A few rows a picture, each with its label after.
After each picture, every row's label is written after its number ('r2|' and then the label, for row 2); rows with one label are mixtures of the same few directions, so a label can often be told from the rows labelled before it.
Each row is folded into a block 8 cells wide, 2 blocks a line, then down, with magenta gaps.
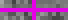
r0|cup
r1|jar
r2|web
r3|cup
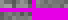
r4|cup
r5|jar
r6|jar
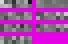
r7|cup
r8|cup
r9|web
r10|jar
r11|jar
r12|jar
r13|jar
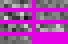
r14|web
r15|jar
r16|web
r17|web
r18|web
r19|cup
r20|web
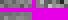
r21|jar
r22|web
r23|cup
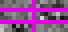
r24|jar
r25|cup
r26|cup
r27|web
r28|cup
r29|web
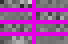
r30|jar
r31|jar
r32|jar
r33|jar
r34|jar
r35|jar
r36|cup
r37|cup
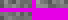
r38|jar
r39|cup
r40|jar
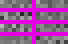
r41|jar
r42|cup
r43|jar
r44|jar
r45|jar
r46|jar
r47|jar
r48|jar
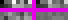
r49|cup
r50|cup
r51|web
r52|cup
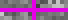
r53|web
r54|cup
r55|cup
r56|web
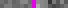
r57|web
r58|cup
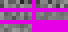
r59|jar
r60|jar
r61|jar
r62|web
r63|web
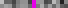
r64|cup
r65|web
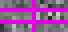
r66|cup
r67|web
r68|web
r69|jar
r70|cup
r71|web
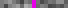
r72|web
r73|web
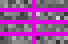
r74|web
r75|web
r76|cup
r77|jar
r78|web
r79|jar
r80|cup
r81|jar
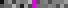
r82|jar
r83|jar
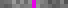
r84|cup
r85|cup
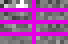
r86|cup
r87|jar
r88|web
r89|web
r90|cup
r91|cup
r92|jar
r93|jar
